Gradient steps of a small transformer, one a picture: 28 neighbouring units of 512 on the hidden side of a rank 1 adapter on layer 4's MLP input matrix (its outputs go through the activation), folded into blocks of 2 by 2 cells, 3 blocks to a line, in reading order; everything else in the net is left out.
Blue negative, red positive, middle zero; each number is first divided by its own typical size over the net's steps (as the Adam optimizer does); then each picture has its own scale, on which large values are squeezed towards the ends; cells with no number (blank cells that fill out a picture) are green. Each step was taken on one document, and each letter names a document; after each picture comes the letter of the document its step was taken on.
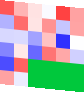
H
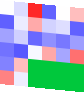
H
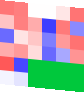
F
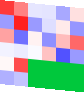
F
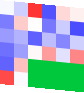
H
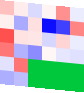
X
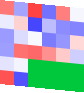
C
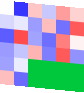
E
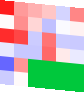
X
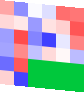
E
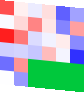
X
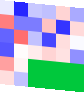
E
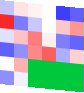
F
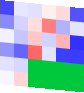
F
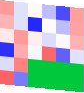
C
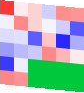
H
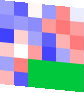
E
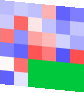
F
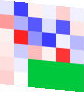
E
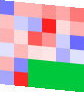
C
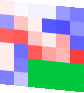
F
